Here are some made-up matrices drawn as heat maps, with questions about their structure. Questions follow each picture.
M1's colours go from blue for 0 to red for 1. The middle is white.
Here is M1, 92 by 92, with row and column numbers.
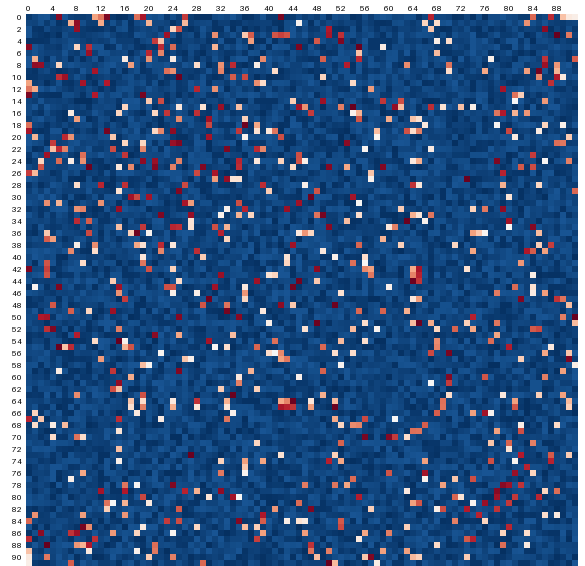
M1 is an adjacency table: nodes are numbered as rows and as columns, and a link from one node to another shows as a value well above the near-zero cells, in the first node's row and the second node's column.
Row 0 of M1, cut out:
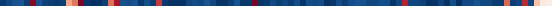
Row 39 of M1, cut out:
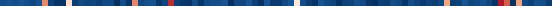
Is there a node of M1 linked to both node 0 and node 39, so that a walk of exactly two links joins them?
yes
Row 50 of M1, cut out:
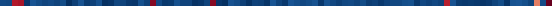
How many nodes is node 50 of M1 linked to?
7
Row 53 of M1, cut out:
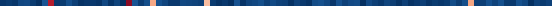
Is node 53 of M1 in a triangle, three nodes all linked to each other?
yes
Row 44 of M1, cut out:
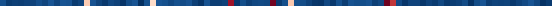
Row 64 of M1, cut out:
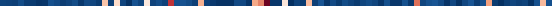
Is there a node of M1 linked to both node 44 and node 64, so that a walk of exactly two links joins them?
no
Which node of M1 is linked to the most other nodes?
node 24
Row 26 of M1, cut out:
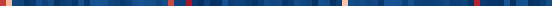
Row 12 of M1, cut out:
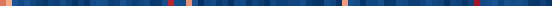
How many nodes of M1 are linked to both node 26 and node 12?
6
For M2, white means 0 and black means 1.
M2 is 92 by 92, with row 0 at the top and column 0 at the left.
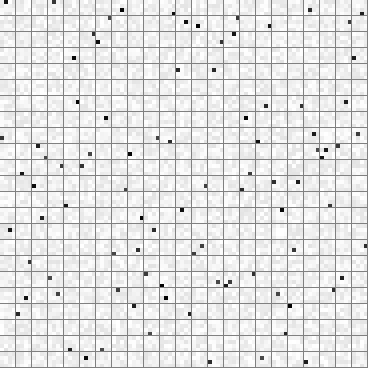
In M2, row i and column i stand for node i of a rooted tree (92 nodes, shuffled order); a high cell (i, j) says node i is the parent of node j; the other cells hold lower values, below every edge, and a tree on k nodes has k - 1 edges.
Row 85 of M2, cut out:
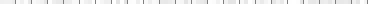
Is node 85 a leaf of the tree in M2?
yes
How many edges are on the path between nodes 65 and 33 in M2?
2
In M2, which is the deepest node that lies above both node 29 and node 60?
76
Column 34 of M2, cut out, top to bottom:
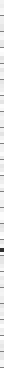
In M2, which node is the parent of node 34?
62
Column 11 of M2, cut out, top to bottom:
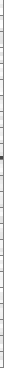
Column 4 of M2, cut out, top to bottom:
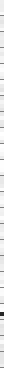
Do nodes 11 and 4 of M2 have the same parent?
no
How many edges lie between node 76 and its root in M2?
2
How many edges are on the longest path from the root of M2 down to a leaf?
6
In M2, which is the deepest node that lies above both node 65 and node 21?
89
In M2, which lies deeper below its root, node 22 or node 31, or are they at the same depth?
the same depth
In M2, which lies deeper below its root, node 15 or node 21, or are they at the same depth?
node 15
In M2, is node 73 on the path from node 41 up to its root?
no
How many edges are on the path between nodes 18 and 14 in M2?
1
